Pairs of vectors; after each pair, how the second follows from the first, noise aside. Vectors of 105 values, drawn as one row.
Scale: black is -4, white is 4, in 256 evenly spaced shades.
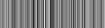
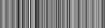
wrapped around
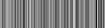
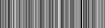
wrapped around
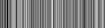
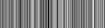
wrapped around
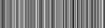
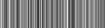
wrapped around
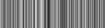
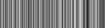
wrapped around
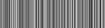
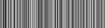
wrapped around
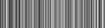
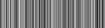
sign-scrambled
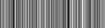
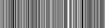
sign-scrambled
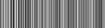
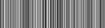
wrapped around
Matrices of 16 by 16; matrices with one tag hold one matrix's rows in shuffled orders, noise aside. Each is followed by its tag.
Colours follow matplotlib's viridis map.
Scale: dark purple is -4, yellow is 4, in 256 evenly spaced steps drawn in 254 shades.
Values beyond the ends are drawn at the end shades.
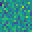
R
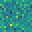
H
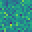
H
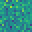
H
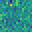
H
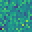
R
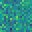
H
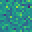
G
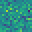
G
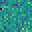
R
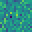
H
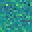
G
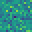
G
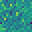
H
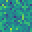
H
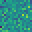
R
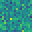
H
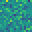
G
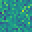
R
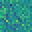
H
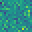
R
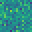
H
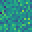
R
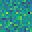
G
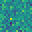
H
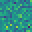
G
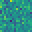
H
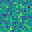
G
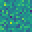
H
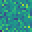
R
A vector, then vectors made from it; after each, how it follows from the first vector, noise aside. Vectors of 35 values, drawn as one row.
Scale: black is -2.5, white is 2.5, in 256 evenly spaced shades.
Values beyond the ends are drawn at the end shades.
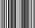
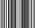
copied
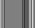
partly zeroed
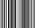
copied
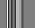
partly zeroed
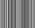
shrunk
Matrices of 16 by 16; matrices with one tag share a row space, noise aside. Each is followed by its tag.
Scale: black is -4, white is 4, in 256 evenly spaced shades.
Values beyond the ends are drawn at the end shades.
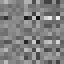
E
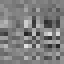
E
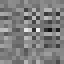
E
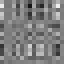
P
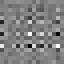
P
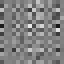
P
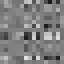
E
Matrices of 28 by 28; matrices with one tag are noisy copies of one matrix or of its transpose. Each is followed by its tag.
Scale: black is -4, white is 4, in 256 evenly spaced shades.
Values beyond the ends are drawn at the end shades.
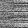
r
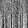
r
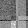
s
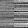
r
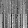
r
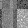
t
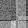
s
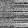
r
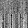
r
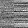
r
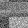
t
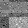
t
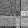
s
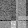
s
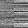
r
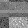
t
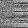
r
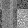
t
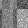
t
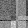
s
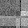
s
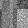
t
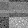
t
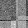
s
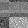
t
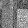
t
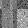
t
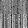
r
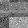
t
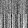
r
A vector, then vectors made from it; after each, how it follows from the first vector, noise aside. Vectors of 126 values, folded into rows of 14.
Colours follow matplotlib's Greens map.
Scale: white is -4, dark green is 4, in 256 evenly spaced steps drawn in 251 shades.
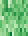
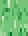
partly zeroed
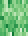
negated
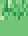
partly zeroed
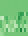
partly zeroed
